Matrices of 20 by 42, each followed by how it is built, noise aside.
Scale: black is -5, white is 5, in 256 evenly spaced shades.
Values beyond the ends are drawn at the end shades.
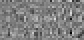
low rank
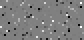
sparse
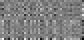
low rank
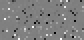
sparse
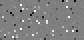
sparse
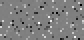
sparse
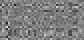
low rank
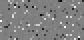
sparse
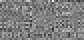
low rank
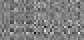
low rank
